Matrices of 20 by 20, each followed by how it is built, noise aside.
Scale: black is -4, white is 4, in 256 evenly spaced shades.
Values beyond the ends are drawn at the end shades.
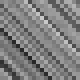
Toeplitz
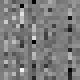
uneven columns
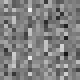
uneven columns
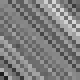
Toeplitz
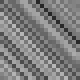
Toeplitz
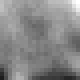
smooth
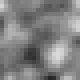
smooth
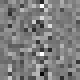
uneven columns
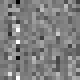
uneven columns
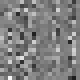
uneven columns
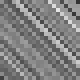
Toeplitz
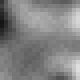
smooth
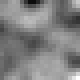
smooth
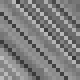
Toeplitz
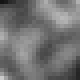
smooth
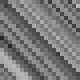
Toeplitz
